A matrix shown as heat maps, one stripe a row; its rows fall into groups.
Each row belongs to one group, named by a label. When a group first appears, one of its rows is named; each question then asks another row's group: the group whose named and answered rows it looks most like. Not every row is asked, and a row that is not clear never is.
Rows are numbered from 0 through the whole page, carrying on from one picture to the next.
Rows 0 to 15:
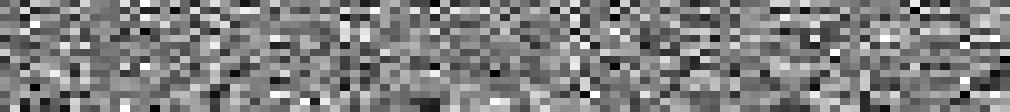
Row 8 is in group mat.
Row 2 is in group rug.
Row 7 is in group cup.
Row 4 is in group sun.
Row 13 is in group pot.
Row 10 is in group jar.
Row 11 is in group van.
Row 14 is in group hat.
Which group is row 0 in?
rug
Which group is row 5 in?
pot
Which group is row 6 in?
van
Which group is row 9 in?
rug
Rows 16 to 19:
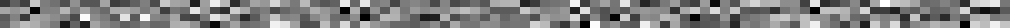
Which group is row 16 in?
pot
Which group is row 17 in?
van
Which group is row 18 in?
rug
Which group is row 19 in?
pot
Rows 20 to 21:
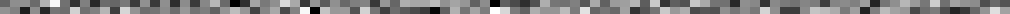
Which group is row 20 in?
jar
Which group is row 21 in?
hat
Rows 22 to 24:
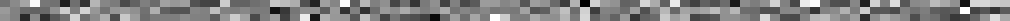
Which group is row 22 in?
pot
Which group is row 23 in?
van
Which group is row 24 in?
hat
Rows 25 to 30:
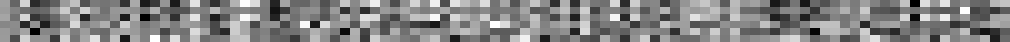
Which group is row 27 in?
sun
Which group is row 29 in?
van
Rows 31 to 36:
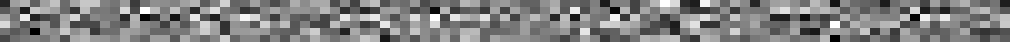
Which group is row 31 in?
mat
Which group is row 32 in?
rug
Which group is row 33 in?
sun
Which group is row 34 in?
cup
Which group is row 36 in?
mat
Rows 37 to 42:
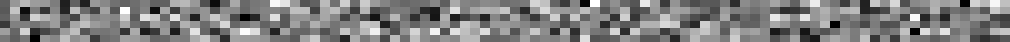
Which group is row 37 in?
pot
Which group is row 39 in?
rug
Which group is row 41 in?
sun
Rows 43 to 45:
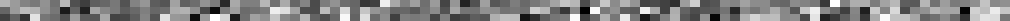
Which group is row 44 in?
pot
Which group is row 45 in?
pot
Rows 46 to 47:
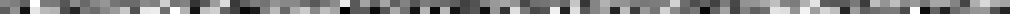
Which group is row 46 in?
pot
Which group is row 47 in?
rug
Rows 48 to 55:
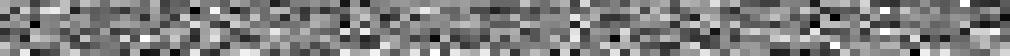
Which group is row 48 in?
van
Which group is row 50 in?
mat
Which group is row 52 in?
pot
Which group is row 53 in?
rug
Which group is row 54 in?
cup
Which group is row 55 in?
sun
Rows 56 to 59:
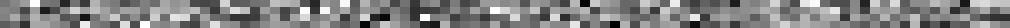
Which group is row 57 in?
hat
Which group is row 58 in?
rug
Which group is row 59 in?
rug
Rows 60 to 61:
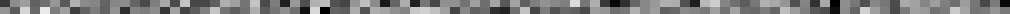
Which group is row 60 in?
mat
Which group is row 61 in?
jar
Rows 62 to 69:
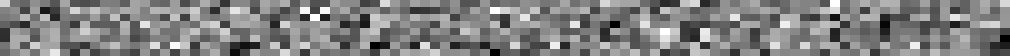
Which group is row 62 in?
cup
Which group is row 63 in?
hat
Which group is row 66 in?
mat
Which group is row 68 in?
rug
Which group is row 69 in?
jar
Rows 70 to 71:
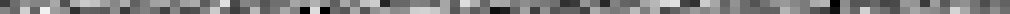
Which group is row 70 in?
mat
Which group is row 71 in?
jar
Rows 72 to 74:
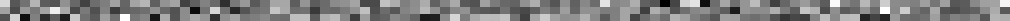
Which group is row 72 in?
cup
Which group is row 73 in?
jar
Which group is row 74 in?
hat
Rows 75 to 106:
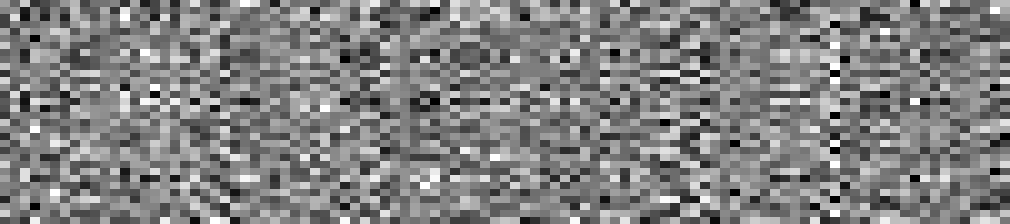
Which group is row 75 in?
sun
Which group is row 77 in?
hat
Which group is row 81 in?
cup
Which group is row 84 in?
cup
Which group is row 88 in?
hat
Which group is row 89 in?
rug
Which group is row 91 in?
mat
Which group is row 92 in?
cup
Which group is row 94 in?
mat
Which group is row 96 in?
mat
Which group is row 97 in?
hat
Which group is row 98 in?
cup
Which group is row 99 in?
jar
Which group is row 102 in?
jar
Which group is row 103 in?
mat
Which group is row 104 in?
van
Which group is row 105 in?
cup
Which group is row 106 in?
pot
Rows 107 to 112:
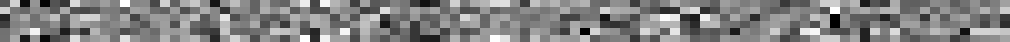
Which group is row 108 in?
cup
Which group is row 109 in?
mat
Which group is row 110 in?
mat
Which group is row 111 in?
pot
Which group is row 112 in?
hat
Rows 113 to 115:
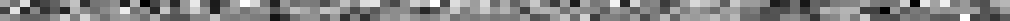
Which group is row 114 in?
hat
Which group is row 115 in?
van
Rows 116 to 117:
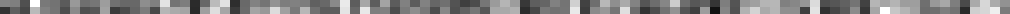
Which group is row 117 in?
pot
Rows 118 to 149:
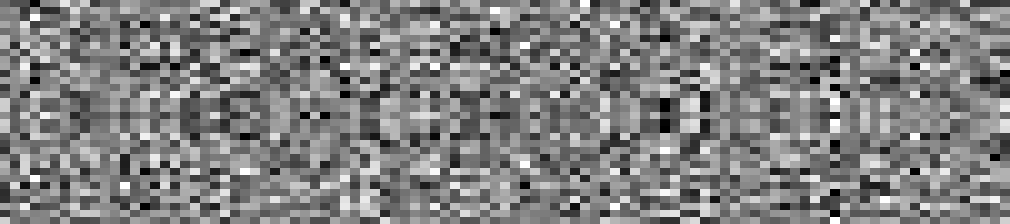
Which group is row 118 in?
van
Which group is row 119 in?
hat
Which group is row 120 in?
pot
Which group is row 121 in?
sun
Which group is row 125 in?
rug
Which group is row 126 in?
jar
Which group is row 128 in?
mat
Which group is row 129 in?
van
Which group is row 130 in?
mat
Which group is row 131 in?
rug
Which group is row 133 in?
cup
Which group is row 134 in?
jar
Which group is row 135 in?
cup
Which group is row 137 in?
rug
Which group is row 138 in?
mat
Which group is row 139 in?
mat
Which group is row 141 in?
jar
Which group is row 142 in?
sun
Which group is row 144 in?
hat
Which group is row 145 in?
mat
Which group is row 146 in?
pot
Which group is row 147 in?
sun
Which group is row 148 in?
mat
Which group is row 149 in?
cup
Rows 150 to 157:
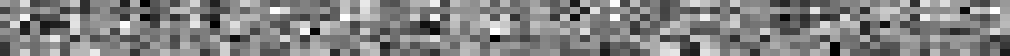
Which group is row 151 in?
pot
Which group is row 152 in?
sun
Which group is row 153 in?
hat
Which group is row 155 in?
jar
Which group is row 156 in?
mat
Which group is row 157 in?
mat
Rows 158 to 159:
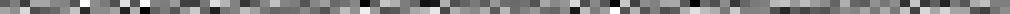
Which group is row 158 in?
rug
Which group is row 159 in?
sun
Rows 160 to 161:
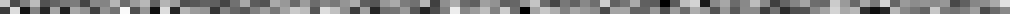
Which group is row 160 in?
cup
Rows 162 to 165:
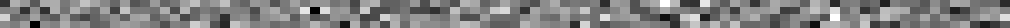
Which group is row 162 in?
mat
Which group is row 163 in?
hat
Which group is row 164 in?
cup
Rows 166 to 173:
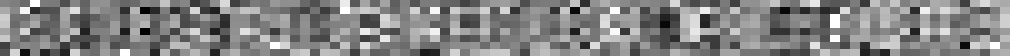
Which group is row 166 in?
pot
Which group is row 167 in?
sun
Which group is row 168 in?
cup
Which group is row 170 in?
sun
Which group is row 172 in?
pot
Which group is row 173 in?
hat
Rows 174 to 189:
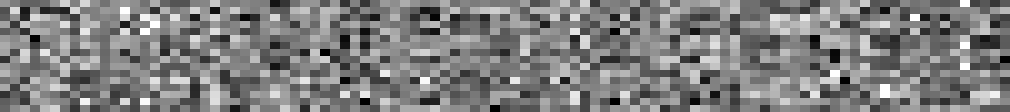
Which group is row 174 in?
van
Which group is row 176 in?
rug
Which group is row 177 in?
jar
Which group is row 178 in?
rug
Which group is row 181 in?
jar
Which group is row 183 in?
van
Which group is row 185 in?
rug
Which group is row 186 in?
jar
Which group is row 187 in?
pot
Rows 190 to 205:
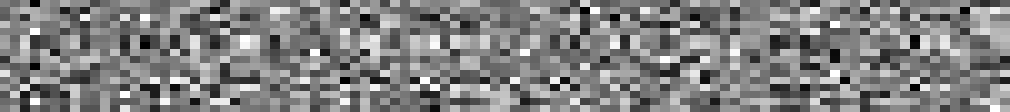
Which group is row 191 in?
pot
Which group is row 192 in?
rug
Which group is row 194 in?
pot
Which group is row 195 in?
sun
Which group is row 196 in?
sun
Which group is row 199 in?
van
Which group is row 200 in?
cup
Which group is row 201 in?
rug
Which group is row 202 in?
sun
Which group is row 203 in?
hat
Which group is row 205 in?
hat
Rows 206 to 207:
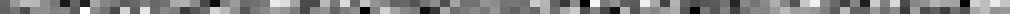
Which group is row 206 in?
pot
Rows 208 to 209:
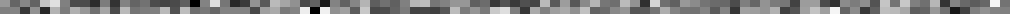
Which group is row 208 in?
jar
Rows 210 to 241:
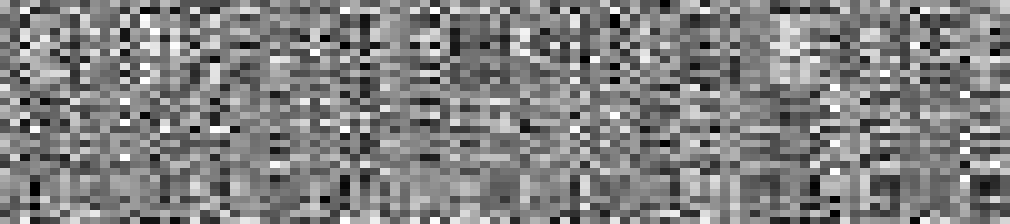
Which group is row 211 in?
sun
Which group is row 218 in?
pot
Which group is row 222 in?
cup
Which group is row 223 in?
van
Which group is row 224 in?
hat
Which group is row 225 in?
cup
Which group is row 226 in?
sun
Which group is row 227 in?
hat
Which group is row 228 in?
pot
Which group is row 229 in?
van
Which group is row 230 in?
cup
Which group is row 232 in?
hat
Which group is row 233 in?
pot
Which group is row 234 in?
cup
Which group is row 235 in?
van
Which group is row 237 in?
van
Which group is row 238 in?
jar
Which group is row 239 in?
van
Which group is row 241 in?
sun
